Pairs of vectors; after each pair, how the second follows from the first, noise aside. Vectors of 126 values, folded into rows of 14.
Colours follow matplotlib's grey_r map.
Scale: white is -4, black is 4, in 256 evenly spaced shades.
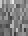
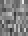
shuffled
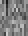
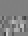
partly zeroed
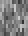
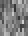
negated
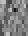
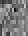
sign-scrambled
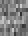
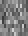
sign-scrambled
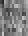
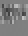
partly zeroed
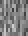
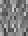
sign-scrambled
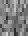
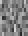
shuffled
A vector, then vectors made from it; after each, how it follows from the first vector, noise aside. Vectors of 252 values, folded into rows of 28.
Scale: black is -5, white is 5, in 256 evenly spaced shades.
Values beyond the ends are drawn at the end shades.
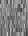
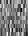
scaled up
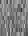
copied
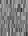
copied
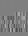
partly zeroed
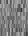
copied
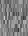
wrapped around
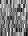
scaled up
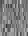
reversed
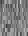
reversed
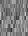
wrapped around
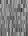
copied
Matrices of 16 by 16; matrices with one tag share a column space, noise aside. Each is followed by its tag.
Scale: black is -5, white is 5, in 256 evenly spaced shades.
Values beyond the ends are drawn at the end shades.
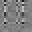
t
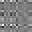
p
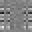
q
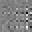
q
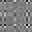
p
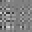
q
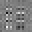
q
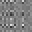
p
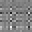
q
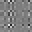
p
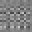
q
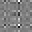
p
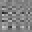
q
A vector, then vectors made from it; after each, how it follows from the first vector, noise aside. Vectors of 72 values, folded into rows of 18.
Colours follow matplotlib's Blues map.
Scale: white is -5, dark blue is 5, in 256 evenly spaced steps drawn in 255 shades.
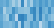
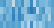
reversed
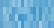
shrunk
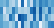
scaled up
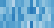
reversed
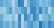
sign-scrambled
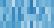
reversed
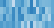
reversed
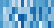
scaled up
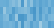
shrunk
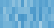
shrunk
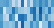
scaled up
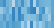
reversed
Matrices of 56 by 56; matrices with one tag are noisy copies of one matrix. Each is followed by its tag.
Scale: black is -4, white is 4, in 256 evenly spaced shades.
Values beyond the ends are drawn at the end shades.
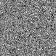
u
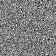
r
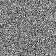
r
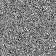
u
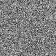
r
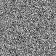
u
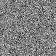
u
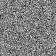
u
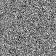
u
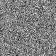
u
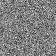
u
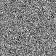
u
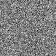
r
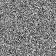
u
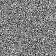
r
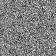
u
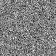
u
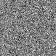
u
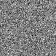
r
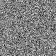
u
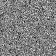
u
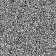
u
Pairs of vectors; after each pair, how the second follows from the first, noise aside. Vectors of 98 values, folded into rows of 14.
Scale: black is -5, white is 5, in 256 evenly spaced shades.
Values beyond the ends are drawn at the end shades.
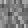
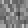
reversed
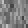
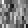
scaled up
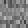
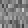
reversed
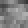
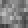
reversed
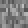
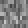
reversed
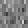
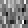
scaled up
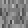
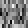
scaled up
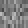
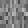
reversed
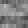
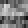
scaled up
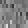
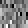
scaled up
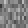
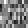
scaled up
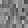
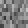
reversed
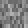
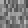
reversed
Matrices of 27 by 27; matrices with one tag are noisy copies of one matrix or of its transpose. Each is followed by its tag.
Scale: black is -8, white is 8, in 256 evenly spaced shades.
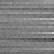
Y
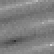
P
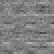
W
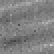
P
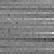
Y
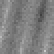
P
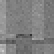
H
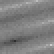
P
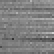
Y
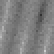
P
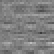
W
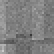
H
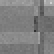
H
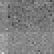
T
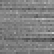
Y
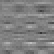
W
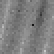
P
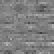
W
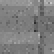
H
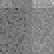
T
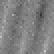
P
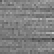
Y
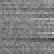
Y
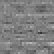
W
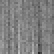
Y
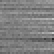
Y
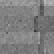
H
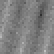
P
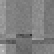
H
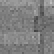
H
